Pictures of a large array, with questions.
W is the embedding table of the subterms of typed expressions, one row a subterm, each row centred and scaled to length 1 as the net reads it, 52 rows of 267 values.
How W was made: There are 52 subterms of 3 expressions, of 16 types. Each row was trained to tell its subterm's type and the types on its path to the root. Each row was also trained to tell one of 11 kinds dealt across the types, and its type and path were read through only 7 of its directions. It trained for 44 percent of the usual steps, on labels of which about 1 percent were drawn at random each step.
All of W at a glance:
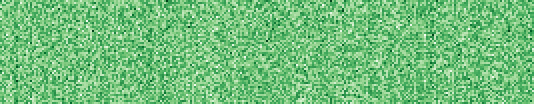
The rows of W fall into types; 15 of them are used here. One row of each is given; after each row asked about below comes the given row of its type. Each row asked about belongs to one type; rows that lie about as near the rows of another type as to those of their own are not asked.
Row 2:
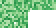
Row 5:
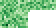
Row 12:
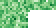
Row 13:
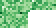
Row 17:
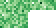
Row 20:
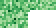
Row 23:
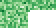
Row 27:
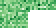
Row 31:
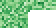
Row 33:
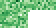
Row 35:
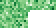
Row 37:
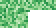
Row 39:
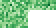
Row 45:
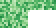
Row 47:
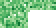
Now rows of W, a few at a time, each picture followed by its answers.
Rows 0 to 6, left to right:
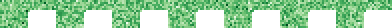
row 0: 35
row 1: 13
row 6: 45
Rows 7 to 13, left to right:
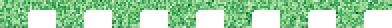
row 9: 45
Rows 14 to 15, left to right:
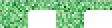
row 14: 47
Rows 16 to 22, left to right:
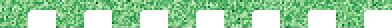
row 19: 35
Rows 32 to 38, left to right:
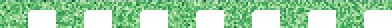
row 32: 20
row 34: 45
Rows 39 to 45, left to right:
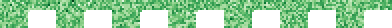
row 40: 47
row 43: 35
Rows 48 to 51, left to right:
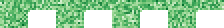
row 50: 20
